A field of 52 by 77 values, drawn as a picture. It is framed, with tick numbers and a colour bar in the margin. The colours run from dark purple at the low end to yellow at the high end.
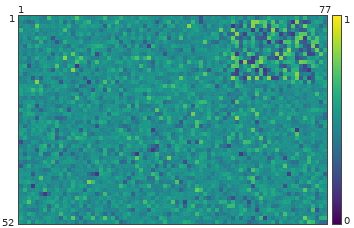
A few values lie far out on both sides of the bulk. The top right is the roughest part. There is no overall slope. In the top right lies a patch that is rougher than the rest. Neither half mirrors the other. No row or column stands out.
